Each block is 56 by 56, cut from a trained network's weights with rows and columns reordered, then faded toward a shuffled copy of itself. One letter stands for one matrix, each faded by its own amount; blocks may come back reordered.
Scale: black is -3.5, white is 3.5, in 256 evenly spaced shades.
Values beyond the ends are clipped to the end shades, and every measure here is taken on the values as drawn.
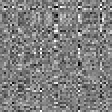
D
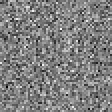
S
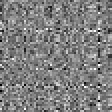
D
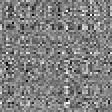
D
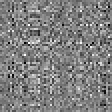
D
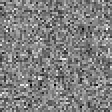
S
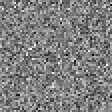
S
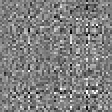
D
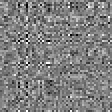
D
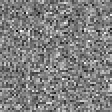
S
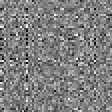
D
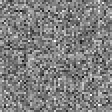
S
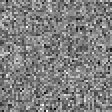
S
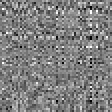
D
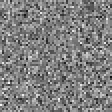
S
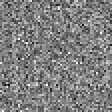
S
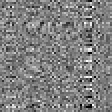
D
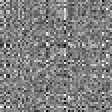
D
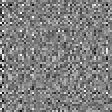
D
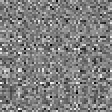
D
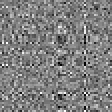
D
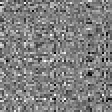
D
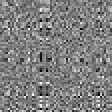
D
